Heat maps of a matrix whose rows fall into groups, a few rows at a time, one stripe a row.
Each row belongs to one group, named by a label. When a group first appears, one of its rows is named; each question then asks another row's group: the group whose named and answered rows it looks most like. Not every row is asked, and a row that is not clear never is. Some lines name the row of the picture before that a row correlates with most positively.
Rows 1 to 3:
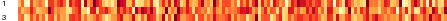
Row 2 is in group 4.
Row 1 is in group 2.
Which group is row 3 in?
2
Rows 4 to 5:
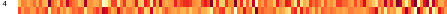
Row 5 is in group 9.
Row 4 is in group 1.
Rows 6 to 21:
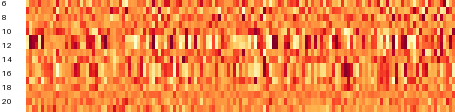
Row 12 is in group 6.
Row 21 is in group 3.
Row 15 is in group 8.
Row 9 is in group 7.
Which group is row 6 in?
1
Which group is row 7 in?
9
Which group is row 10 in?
4
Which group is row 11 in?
6
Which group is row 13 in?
1
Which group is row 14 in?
2
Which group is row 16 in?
8
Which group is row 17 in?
7
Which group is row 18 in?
8
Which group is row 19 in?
4
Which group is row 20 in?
9
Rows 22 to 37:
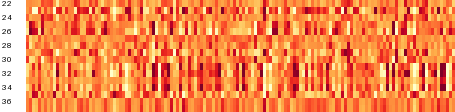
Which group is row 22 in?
8
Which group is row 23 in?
2
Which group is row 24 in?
8
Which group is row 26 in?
6
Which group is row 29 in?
8
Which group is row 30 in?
7
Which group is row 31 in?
1
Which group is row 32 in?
1
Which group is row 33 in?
1
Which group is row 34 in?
1
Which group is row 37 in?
2
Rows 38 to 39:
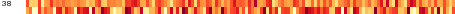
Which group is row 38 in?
7
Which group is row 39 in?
2
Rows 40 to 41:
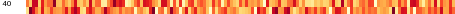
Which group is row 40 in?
3
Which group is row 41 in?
6
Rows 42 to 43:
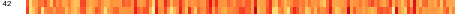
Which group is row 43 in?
7
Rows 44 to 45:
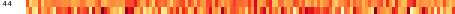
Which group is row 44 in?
7
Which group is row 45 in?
2
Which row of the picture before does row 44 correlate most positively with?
43
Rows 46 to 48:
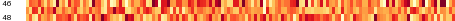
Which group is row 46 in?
1
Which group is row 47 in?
3
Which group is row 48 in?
2
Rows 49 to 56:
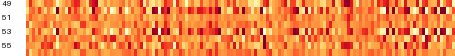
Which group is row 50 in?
1
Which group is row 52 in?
7
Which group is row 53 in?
1
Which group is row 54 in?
9
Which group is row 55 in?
8
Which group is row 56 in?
7
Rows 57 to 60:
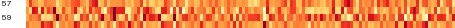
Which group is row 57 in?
8
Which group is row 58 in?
3
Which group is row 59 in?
4
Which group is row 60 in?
8
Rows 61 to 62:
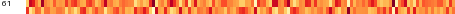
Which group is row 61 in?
6
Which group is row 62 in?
7
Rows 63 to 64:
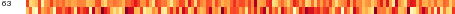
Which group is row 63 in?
7
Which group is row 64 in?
2
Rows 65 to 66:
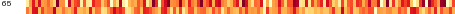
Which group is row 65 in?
1
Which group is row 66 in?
3
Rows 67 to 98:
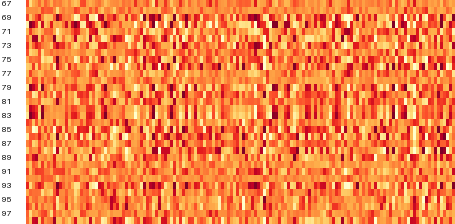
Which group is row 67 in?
7
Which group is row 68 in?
8
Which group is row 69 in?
4
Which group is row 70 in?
6
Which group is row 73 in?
4
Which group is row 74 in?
7
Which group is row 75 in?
4
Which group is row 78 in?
3
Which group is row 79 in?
6
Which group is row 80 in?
2
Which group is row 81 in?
4
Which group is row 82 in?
6
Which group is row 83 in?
6
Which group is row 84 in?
9
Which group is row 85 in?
2
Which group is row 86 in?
1
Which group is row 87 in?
2
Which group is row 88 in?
1
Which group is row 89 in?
3
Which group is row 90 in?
3
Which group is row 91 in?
4
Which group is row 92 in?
8
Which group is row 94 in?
4
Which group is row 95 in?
9
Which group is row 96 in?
9
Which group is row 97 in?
7
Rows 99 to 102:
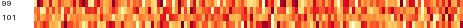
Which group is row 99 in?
6
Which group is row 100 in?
2
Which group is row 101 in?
1
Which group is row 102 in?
4
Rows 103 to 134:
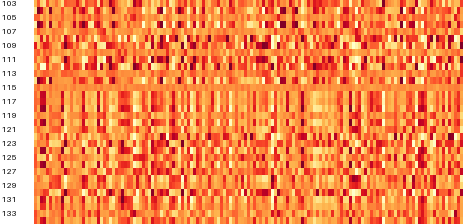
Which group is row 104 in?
6
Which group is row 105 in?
9
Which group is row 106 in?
6
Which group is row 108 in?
1
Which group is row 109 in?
4
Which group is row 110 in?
9
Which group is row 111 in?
4
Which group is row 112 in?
2
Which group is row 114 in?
6
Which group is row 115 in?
9
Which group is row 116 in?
3
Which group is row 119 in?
8
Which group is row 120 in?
3
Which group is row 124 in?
3
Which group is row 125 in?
7
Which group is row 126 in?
3
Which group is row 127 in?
4
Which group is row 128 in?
8
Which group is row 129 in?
8
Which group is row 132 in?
3
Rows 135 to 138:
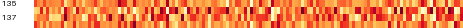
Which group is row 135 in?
9
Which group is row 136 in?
1
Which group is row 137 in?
4
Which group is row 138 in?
9
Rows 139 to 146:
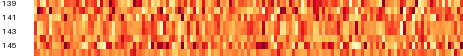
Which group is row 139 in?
2
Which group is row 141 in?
4
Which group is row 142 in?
7
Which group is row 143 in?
7
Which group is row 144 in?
3
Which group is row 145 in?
4
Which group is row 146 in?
9
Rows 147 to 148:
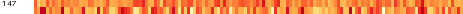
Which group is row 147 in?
7
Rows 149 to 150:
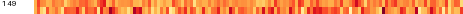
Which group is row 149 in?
8
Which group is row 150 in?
2
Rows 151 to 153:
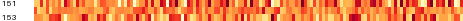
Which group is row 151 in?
1
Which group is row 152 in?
7
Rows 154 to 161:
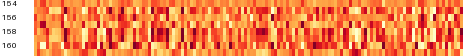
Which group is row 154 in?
3
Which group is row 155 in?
4
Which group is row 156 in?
9
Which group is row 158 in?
4
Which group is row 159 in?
4
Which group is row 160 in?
2
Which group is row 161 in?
8
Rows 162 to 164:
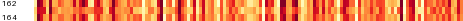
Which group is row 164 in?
6
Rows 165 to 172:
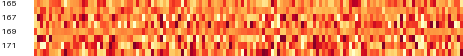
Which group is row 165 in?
8
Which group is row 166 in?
3
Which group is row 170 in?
6
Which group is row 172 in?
4
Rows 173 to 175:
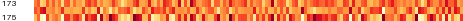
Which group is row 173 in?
2
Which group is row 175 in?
2
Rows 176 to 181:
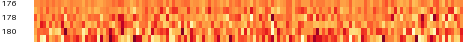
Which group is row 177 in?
1
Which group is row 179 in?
3
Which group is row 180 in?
4
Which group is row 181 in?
2
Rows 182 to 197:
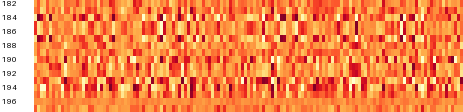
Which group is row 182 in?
2
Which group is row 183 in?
2
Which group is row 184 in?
6
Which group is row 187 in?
6
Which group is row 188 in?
8
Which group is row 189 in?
2
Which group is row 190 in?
1
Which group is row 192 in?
8
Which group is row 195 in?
2
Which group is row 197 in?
7
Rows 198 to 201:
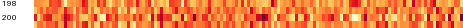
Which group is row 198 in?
8
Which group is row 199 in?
1
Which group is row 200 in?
4
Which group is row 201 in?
1
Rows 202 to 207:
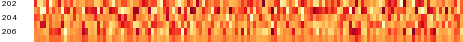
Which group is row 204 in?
9
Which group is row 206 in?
8
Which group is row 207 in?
8
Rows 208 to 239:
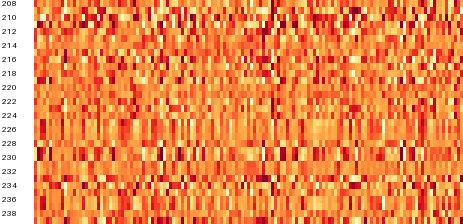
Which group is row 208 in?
9
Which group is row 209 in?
8
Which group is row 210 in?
2
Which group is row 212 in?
4
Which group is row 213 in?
7
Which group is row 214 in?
7
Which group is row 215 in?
1
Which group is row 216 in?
4
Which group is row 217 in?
9
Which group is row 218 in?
4
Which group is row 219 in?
6
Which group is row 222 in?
9
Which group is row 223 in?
8
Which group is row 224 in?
9
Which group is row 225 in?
3
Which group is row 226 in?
3
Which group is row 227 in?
3
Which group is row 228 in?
7
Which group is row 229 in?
6
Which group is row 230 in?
6
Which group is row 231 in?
7
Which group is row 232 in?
7
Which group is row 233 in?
4
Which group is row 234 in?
8
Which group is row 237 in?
3
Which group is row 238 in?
9
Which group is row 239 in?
4
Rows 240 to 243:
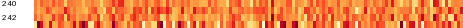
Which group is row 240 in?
9
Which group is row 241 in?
4
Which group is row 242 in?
9
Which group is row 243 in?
6
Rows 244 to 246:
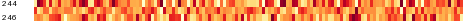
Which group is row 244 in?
6
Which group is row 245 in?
7
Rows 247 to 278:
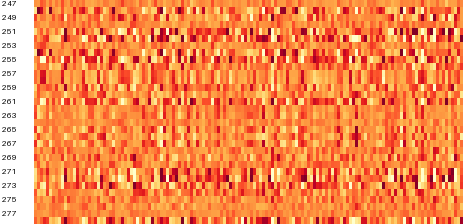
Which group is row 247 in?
3
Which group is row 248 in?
6
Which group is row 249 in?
9
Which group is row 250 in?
9
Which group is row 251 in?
1
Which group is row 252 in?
4
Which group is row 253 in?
3
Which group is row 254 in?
6
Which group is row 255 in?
2
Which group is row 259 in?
1
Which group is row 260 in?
8
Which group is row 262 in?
7
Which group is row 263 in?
7
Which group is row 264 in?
9
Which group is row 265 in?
7
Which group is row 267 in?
7
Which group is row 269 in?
9
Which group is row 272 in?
1
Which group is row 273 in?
2
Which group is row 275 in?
9
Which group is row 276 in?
8
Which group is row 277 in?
9
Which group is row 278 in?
4
